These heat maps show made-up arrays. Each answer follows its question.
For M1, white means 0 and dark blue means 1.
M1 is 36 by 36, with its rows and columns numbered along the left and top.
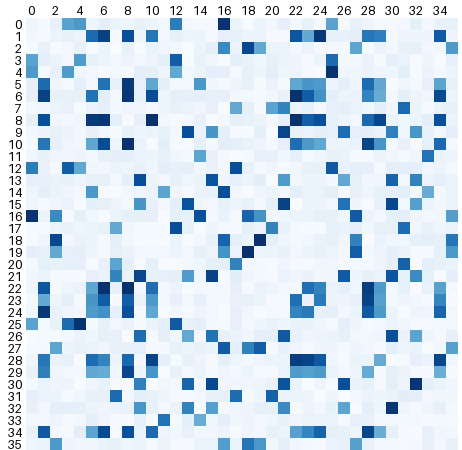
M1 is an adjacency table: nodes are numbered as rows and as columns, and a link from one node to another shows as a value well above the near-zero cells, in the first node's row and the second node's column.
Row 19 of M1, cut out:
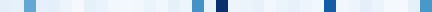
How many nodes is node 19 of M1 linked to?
5
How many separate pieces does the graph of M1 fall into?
1
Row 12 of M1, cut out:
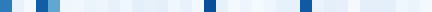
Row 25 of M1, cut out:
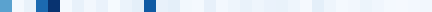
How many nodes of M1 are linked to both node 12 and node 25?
3
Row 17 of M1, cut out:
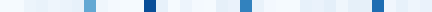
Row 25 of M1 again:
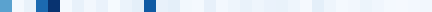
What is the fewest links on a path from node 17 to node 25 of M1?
2
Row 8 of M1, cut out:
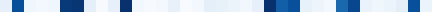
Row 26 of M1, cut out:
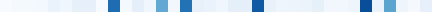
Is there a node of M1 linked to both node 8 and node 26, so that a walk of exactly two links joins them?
no
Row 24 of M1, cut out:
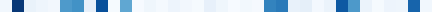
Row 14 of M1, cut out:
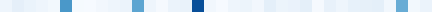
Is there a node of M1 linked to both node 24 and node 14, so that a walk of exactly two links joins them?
yes
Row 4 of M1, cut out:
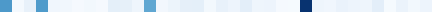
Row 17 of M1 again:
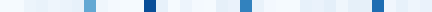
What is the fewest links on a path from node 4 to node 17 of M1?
2
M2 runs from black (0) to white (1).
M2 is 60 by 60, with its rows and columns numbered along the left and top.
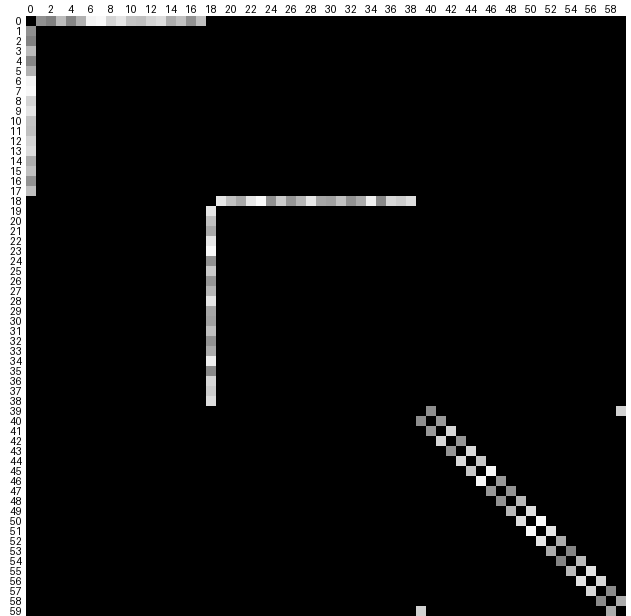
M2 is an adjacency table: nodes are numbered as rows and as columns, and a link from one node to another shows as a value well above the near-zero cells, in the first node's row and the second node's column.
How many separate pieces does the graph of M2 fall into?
3
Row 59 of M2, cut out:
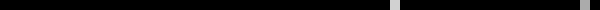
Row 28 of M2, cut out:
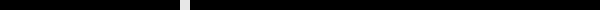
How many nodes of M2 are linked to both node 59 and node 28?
0
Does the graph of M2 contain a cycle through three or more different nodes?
yes
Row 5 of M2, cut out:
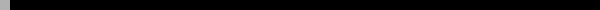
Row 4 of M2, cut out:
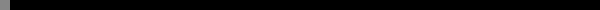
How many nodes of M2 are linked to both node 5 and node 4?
1
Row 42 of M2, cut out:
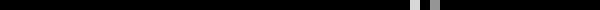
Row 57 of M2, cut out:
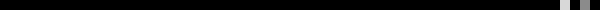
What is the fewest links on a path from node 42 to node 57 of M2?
6
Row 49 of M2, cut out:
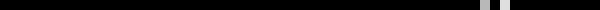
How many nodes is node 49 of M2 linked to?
2
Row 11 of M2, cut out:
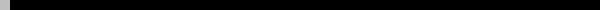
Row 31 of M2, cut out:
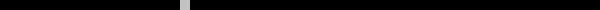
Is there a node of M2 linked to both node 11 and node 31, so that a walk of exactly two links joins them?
no
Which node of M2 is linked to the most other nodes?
node 18
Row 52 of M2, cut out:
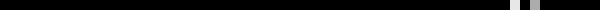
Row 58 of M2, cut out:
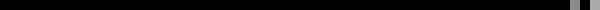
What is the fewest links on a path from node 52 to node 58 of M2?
6
